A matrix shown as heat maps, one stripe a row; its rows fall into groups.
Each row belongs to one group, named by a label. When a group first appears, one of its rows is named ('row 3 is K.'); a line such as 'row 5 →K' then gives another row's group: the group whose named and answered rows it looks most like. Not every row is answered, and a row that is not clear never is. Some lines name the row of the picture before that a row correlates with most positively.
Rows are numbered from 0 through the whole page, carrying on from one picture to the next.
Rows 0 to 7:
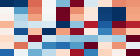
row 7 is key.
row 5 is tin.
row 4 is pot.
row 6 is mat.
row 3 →mat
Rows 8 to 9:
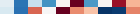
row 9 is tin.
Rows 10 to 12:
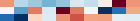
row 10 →mat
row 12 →pot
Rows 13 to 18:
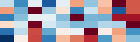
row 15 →key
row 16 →tin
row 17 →pot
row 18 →pot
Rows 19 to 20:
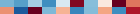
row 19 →key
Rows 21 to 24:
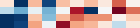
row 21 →pot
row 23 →pot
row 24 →pot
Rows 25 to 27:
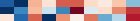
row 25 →pot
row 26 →key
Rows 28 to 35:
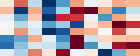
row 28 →mat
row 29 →pot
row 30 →pot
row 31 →mat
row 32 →mat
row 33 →key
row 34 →key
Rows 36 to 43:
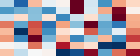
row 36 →key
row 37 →key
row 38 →mat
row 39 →tin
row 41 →tin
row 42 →tin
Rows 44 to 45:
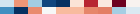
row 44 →mat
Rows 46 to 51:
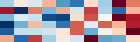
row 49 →key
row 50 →key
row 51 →tin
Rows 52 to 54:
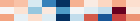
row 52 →mat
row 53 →mat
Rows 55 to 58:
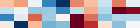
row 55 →mat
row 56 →mat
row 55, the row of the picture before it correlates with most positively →52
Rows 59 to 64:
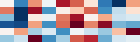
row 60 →tin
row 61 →pot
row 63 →mat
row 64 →pot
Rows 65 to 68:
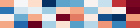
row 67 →tin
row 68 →tin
